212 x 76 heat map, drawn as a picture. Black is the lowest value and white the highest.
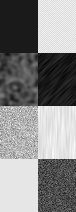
It is made of 4 by 2 panels. Panel 1,1: very low, flat. Panel 1,2: very high, checkered, faint in contrast. Panel 2,1: low, blotchy. Panel 2,2: very low, slanting up to the right, faint in contrast. Panel 3,1: high, fine-grained. Panel 3,2: very high, streaked downward, faint in contrast. Panel 4,1: very high, flat. Panel 4,2: low, fine-grained.
